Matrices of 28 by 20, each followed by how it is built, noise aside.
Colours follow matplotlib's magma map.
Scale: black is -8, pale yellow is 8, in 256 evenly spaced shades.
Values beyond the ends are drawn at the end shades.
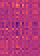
low rank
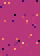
sparse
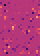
sparse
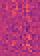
low rank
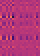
low rank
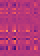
low rank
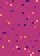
sparse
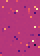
sparse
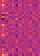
low rank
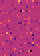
sparse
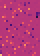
sparse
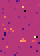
sparse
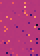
sparse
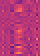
low rank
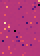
sparse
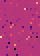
sparse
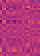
low rank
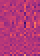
low rank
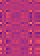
low rank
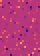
sparse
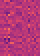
low rank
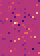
sparse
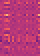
low rank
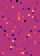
sparse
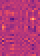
low rank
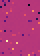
sparse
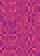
low rank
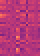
low rank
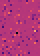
sparse
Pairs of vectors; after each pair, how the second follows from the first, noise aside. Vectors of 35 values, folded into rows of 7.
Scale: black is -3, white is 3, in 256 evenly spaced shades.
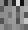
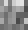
sign-scrambled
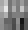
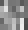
sign-scrambled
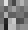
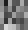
sign-scrambled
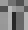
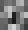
sign-scrambled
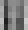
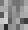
sign-scrambled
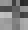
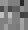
partly zeroed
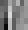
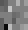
partly zeroed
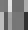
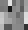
sign-scrambled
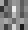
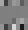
partly zeroed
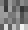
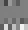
partly zeroed
